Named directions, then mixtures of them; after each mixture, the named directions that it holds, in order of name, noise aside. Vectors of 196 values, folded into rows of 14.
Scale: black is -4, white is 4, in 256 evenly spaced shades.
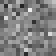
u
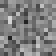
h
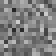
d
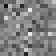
u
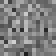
d, h, u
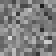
d, h, u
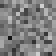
d, h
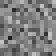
d, h, u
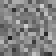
d, h, u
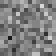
d, h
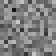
d, u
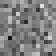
d, h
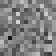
d, h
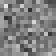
h, u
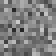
d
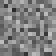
d, h, u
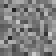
d, h, u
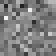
u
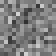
h, u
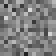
d, u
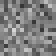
d, u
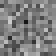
h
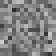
d, h, u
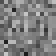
d, h, u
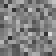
d, h, u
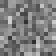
h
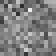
u
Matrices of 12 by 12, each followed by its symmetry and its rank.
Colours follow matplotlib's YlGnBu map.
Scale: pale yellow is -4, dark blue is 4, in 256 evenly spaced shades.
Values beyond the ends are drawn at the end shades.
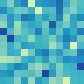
antisymmetric, full rank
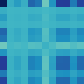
symmetric, rank one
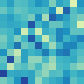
antisymmetric, full rank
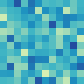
antisymmetric, full rank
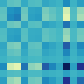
symmetric, rank one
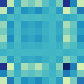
symmetric, rank one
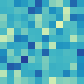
antisymmetric, full rank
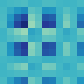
symmetric, rank one
